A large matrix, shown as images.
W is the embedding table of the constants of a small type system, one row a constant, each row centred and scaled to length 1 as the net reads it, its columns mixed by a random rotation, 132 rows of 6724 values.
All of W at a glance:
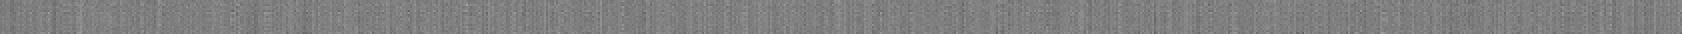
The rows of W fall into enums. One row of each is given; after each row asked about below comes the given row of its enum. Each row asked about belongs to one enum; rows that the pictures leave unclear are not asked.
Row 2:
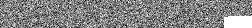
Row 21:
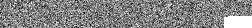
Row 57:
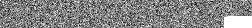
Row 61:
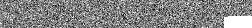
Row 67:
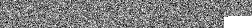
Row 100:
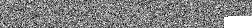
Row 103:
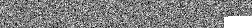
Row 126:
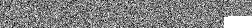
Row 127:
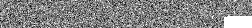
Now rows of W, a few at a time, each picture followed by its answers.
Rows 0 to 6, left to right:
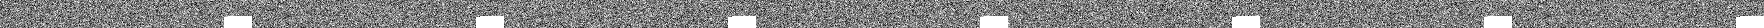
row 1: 100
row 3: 57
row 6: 100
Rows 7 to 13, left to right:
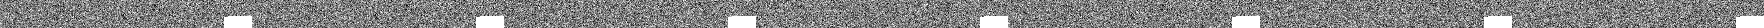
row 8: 61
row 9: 57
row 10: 21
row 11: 61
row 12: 67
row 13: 2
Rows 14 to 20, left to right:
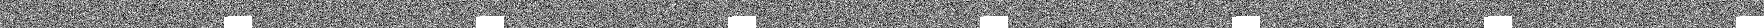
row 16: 21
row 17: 57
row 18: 103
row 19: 2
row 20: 57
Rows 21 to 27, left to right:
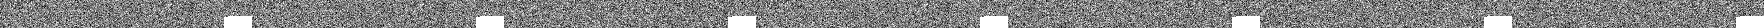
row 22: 21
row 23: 67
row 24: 21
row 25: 103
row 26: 127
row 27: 103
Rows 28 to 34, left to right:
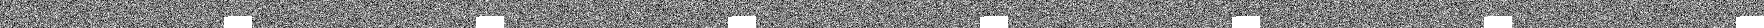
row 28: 126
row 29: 127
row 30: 61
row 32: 103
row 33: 57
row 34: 61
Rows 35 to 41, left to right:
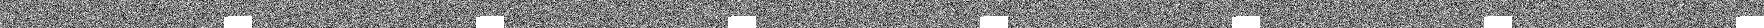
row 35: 61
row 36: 2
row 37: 127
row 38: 57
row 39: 21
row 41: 21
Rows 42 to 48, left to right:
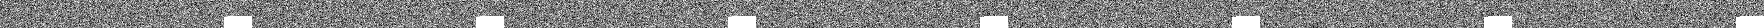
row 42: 57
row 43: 57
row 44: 57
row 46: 126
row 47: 103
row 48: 61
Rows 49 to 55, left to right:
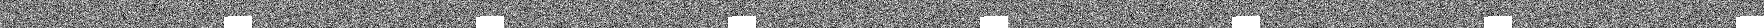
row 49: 61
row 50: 2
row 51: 103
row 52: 2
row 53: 61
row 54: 103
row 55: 2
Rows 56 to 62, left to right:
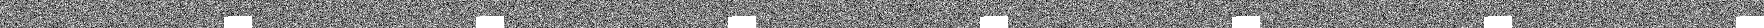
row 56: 103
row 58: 126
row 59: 61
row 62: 57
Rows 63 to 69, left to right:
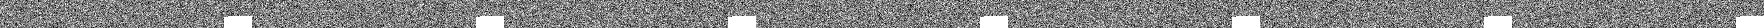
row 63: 103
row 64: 21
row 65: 67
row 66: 61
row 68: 126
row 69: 2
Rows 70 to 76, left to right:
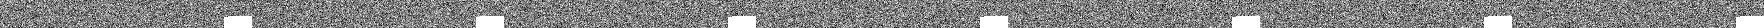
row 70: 100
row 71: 57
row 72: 103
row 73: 2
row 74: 61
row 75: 61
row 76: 103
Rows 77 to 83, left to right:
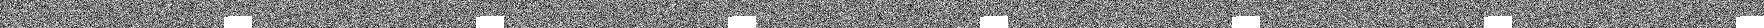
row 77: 21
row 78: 2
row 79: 21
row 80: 61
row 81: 126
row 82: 67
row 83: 2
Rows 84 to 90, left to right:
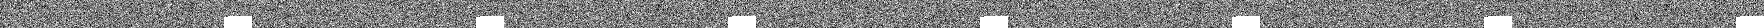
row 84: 21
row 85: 100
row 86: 61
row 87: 2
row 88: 21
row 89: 100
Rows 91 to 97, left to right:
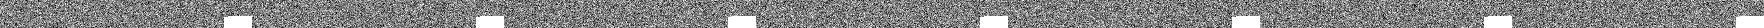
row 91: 103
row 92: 21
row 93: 57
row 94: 126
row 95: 67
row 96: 61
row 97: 57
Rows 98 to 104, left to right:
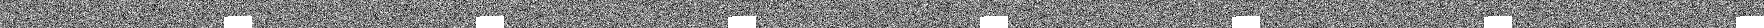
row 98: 61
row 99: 61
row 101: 21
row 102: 100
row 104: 103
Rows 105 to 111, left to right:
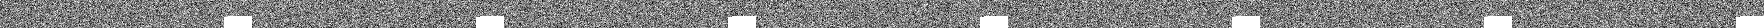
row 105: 57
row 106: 2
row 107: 103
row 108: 21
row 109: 57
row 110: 57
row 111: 67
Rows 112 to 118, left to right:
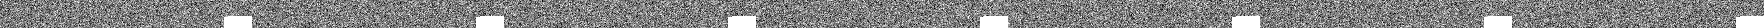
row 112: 57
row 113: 103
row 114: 103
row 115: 127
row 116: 61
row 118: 2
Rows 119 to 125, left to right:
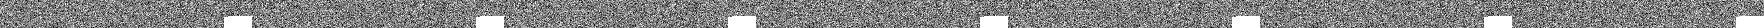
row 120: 21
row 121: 21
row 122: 103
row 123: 21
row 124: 103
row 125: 57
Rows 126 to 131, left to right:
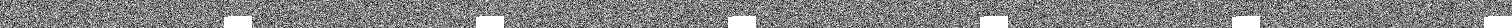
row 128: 2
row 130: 100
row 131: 21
